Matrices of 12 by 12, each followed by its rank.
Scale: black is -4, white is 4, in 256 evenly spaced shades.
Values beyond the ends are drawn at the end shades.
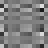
one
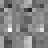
two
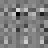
two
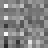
two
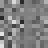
two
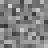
full rank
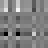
one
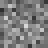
full rank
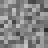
full rank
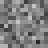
full rank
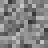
full rank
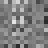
two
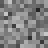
full rank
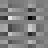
one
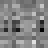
two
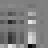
one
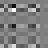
one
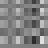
one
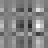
one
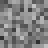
full rank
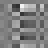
one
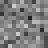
full rank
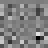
two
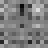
two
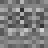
two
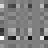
one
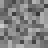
full rank
